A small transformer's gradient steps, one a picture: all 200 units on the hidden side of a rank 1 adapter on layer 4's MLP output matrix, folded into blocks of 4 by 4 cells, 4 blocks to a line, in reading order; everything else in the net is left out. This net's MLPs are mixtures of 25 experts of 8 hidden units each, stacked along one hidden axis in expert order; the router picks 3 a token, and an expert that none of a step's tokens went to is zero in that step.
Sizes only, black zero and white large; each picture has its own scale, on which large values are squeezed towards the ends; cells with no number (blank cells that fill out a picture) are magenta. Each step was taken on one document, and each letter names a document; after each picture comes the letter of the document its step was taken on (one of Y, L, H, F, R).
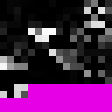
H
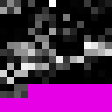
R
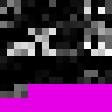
R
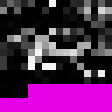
R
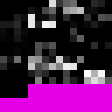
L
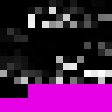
L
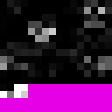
H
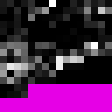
R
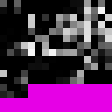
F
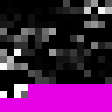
H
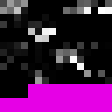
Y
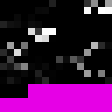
Y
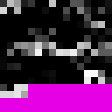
R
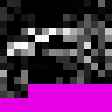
F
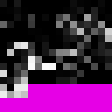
F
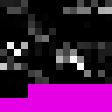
Y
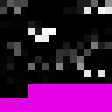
Y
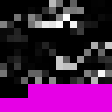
L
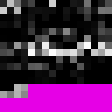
R
